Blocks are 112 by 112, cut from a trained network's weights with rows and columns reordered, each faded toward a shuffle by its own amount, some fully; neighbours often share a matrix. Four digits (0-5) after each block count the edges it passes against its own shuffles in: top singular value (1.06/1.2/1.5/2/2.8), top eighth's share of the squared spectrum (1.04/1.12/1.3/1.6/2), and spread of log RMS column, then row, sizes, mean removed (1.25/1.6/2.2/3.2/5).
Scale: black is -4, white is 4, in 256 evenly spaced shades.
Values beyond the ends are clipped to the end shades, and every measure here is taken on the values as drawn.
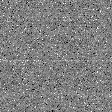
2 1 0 0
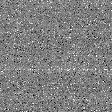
2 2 2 1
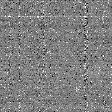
3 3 3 1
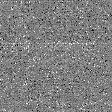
2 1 1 0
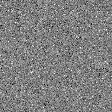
2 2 1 0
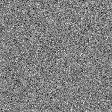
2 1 0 0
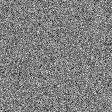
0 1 0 0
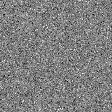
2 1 0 0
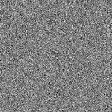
3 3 1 1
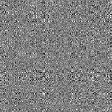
4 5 3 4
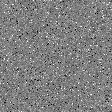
0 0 0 0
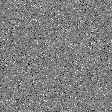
0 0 0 0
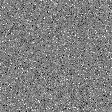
0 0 0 0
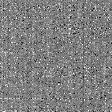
3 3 0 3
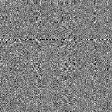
4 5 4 3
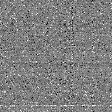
2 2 2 1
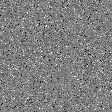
0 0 0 0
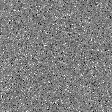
0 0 0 0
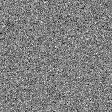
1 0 0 0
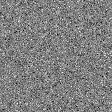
1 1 0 0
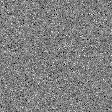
2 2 0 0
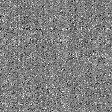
2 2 0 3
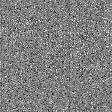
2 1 0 1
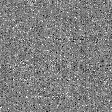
2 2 0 2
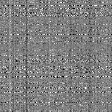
3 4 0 4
